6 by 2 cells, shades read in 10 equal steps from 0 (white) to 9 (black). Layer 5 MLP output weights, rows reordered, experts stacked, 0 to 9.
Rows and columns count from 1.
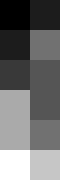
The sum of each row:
17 13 13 9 8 2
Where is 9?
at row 1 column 1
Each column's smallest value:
0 2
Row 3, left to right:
7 6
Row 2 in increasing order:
5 8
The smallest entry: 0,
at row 6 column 1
